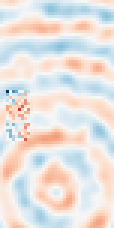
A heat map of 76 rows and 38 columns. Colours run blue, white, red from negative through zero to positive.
Roughest part: middle left. Rings: centred on the bottom middle. Odd patch: rougher, in the middle left.
